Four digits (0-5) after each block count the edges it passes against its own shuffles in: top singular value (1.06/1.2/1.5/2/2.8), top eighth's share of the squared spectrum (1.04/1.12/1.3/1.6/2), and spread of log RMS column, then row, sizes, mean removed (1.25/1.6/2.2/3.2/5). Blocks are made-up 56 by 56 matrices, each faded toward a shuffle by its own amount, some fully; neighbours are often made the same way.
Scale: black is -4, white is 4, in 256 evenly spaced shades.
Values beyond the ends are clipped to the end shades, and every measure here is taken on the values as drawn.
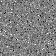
0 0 0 0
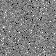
0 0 0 0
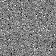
0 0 0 0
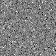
0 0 0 0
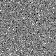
0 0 0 0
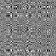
4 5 3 3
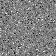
0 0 0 0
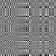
5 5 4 4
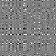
5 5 3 3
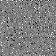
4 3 1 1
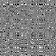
4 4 2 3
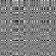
5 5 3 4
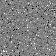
2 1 0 0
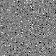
3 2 1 1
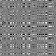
5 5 3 3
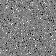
0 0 0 0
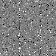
2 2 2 0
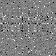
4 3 1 2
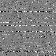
2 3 0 3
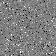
1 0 0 0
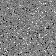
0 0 0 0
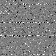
2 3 0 2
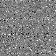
1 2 0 2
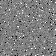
1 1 0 0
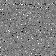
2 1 0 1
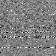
2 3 0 3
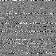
2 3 0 3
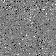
1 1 0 1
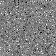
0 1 0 0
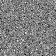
1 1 0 0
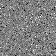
1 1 0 0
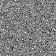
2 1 0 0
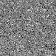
2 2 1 1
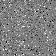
1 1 0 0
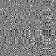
4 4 2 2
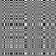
5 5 4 4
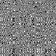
4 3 2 2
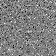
2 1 0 0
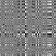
5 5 4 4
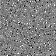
1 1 0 0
